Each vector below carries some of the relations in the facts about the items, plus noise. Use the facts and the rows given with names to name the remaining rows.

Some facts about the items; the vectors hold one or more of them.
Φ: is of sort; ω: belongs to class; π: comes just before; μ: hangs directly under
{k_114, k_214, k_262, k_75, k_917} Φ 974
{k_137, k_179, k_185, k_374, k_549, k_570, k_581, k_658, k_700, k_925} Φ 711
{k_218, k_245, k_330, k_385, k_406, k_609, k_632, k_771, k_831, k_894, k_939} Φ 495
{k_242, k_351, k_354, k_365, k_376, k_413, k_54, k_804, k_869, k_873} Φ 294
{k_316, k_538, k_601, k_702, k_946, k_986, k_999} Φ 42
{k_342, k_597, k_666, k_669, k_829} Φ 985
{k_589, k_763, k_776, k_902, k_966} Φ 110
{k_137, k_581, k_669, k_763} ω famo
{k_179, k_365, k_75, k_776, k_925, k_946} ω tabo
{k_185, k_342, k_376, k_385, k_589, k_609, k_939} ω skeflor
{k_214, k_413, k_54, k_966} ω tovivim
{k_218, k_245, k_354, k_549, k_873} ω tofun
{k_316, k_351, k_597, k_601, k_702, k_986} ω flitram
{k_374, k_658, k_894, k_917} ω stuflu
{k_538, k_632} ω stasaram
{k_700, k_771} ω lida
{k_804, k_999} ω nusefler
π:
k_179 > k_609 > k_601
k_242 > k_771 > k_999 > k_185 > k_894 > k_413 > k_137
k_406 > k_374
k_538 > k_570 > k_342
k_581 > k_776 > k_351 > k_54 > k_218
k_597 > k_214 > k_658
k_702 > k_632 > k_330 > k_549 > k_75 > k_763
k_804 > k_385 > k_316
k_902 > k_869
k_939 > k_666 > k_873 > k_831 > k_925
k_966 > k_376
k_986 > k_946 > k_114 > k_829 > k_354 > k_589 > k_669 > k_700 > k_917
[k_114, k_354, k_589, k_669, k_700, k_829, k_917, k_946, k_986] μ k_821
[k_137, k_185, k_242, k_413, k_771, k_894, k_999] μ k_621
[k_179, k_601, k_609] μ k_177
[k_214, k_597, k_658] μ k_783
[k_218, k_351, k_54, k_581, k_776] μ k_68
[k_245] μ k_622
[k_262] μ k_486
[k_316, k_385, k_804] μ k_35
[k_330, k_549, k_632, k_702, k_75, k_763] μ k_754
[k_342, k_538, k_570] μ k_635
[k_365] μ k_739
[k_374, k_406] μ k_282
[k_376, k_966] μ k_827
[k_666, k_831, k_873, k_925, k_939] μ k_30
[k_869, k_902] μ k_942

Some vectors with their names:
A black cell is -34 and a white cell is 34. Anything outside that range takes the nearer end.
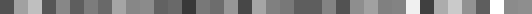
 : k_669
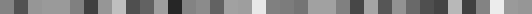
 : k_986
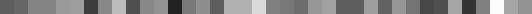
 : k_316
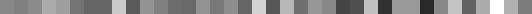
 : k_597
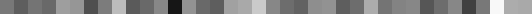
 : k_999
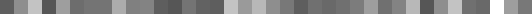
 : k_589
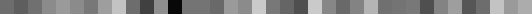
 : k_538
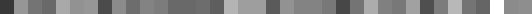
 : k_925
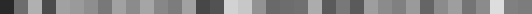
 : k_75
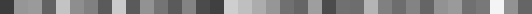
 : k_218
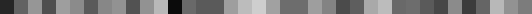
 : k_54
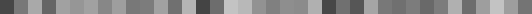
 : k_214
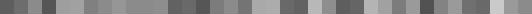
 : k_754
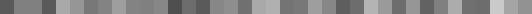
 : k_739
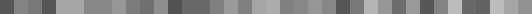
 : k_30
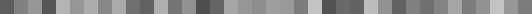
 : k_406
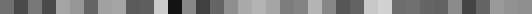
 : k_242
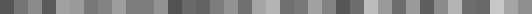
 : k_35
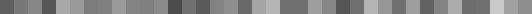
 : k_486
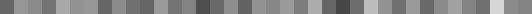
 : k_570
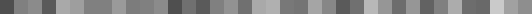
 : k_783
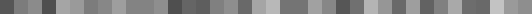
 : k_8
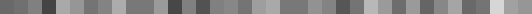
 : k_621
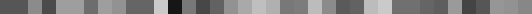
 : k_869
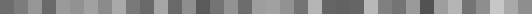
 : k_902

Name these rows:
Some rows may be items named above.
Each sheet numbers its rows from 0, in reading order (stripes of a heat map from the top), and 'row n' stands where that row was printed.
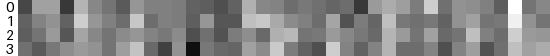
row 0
k_137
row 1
k_245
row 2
k_821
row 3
k_538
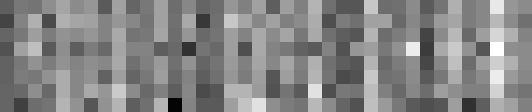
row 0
k_179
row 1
k_262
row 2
k_966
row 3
k_669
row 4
k_966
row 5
k_179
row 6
k_632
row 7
k_804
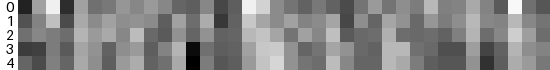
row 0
k_917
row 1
k_114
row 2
k_939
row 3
k_365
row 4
k_376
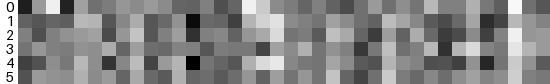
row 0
k_917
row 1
k_873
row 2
k_702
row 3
k_666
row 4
k_351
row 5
k_581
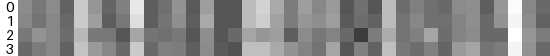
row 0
k_771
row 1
k_771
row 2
k_185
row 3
k_245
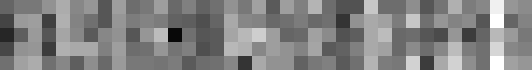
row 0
k_179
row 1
k_137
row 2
k_54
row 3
k_831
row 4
k_829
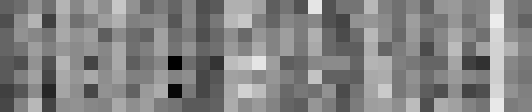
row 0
k_632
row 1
k_894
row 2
k_570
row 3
k_966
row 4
k_354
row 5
k_330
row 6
k_413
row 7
k_763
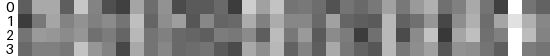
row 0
k_700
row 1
k_776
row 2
k_342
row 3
k_549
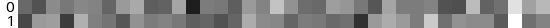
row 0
k_946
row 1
k_137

